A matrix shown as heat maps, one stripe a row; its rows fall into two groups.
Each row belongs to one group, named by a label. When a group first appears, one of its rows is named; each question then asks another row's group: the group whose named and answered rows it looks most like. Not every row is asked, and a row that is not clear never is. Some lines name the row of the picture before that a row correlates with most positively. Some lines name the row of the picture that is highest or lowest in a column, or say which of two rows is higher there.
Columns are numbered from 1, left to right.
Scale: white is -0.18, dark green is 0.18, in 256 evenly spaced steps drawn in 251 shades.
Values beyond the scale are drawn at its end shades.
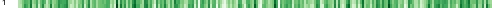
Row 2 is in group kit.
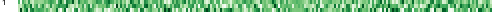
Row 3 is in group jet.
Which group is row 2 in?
kit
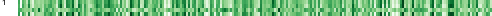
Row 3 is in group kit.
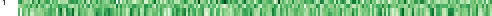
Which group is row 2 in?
kit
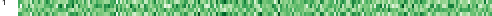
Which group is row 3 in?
kit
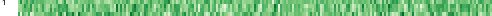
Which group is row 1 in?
jet
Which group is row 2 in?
kit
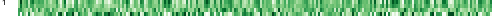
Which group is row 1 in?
jet
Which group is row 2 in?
jet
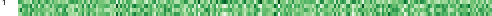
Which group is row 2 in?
kit
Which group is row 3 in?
jet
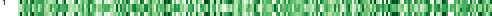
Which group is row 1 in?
jet
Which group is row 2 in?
kit
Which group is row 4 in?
jet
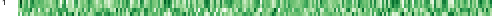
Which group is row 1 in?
jet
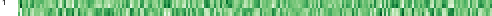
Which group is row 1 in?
jet
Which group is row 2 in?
jet
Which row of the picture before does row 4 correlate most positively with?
4
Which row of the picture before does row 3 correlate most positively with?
4
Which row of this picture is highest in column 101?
4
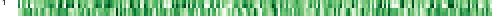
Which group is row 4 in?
kit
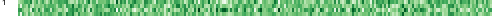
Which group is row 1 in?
kit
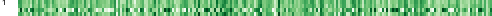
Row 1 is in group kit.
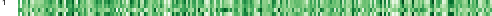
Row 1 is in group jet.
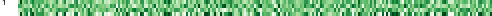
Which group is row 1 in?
jet
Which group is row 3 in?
kit
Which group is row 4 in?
jet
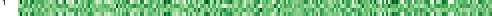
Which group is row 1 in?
jet
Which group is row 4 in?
jet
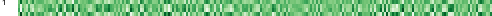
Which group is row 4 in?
jet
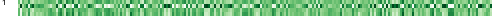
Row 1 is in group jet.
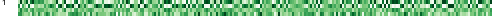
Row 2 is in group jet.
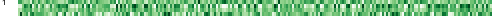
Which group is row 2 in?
kit
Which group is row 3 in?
kit
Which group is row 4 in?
jet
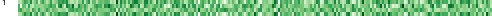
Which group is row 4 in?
kit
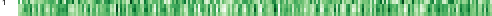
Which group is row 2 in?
kit
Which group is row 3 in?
kit
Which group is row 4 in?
kit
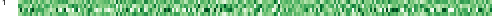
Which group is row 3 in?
jet
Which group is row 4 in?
kit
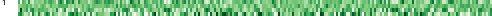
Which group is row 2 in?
kit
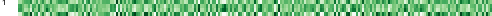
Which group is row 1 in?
kit
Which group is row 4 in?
kit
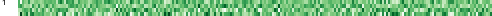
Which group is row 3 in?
kit
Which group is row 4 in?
jet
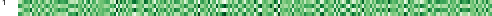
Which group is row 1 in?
kit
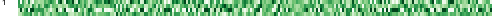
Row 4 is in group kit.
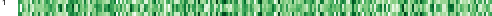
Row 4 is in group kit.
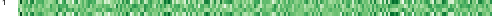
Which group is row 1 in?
jet
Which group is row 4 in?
jet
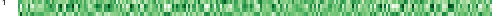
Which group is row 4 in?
jet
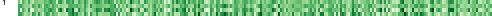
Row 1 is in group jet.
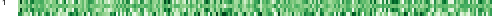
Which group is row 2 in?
kit
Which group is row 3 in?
jet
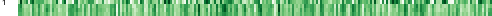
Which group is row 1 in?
jet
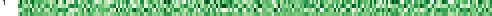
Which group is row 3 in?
kit
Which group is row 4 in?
jet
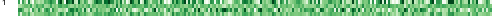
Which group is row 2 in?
kit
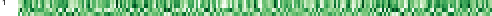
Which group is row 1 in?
kit
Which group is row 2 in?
kit
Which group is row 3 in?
jet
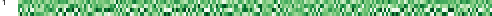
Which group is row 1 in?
kit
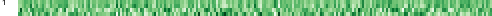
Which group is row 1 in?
kit
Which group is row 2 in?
kit
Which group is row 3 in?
jet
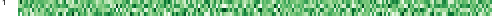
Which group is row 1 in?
jet
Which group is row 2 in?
kit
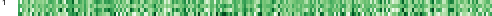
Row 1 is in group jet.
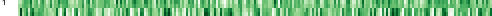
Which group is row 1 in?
kit
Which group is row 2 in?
kit
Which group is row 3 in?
jet
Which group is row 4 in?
jet
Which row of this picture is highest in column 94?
4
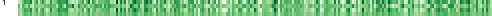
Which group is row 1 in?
kit
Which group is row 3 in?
kit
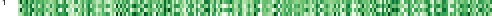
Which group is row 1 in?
jet
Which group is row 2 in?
kit
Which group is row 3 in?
jet
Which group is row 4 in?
kit
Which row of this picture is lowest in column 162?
3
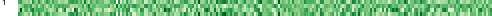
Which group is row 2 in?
kit
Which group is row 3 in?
jet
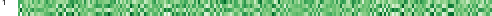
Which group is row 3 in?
jet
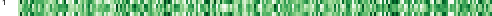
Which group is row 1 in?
jet
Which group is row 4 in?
jet
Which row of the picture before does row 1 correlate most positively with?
3
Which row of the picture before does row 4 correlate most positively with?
3
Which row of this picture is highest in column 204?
4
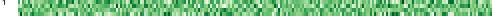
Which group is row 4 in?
jet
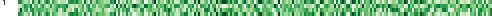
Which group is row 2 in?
kit
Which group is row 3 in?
jet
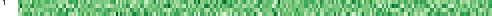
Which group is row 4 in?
kit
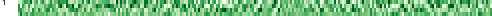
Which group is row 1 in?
kit
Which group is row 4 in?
jet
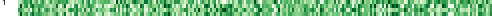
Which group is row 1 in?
kit
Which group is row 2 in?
jet
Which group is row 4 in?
jet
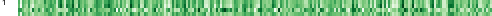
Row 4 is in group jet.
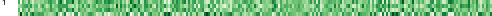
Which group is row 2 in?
kit
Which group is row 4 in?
jet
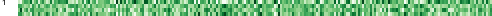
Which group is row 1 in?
kit
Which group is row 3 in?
jet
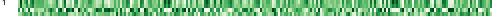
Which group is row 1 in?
jet
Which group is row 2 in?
jet
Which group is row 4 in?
kit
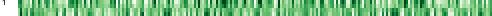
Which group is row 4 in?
jet
